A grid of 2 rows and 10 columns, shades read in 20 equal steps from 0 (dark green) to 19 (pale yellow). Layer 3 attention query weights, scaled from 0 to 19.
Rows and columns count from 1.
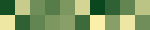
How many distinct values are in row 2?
8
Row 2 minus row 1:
17 -12 -1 3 1 -12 19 7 11 -6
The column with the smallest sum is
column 8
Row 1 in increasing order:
0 1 3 6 7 8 9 14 15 16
